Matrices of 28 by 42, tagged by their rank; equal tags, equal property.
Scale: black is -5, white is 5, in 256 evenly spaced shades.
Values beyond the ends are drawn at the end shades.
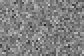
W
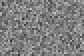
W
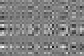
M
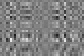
M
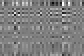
M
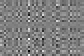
M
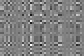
M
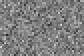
W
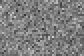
W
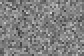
W
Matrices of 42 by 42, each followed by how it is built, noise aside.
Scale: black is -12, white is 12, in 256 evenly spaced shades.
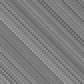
Toeplitz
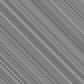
Toeplitz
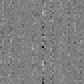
uneven columns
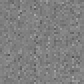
uneven columns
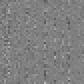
uneven columns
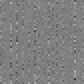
uneven columns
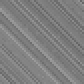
Toeplitz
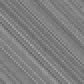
Toeplitz
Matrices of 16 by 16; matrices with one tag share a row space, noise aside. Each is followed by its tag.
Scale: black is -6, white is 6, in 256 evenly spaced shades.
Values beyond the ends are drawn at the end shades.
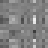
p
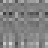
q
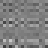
q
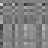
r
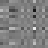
p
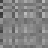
r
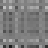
q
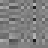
p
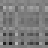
q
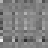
r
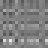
q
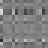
r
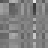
p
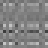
q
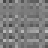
q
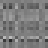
q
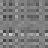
q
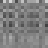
q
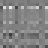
q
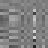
p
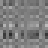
q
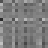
r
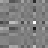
p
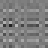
q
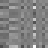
p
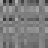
q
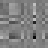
p
